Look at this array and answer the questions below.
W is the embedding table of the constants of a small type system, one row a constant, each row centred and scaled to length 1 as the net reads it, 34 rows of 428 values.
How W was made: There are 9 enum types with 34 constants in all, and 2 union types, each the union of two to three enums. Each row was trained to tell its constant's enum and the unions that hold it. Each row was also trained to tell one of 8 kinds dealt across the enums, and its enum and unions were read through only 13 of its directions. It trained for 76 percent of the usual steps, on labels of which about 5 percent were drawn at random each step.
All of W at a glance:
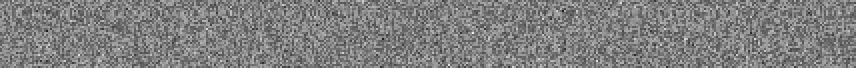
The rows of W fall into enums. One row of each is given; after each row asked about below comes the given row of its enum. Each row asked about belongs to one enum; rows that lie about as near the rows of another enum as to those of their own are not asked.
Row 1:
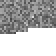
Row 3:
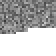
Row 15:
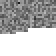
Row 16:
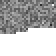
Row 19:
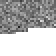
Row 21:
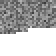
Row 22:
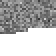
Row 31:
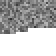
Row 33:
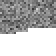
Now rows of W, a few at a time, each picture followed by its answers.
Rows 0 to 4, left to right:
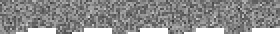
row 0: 15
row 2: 15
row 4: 21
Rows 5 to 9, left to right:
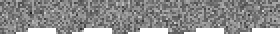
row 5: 3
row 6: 16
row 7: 16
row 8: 22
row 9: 3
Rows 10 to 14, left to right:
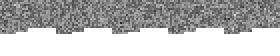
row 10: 19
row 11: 31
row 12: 3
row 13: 15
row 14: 21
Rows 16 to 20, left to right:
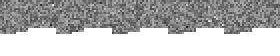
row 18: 1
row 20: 22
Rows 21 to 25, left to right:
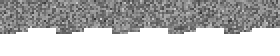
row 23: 3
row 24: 16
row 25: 1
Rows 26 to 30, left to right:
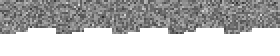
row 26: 31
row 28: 15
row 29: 1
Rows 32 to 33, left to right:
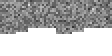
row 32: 16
